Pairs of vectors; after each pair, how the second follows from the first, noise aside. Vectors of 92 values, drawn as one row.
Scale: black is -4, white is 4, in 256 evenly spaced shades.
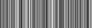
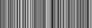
sign-scrambled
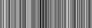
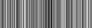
reversed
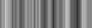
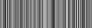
sign-scrambled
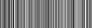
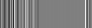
partly zeroed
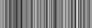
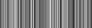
shuffled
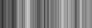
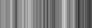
reversed
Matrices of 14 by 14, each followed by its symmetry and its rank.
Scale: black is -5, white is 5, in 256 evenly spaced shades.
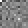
symmetric, rank three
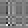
neither, rank one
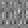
neither, rank two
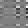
neither, rank one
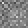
symmetric, rank three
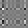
neither, rank one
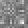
symmetric, rank three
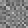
symmetric, rank three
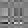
neither, rank one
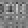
neither, rank two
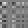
neither, rank one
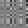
neither, rank one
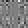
neither, rank two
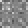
symmetric, rank three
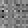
neither, rank two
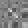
symmetric, rank three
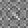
symmetric, rank three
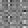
neither, rank two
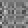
neither, rank two
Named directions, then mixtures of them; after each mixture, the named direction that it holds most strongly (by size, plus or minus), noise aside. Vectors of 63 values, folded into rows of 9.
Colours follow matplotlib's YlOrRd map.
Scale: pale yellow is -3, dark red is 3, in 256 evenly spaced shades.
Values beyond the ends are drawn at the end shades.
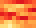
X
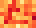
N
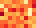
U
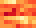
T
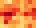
T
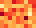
U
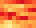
X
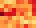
T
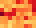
X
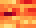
T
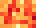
N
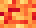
N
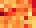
U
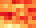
X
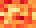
N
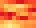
X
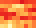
X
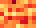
T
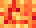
N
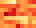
T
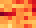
X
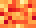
N
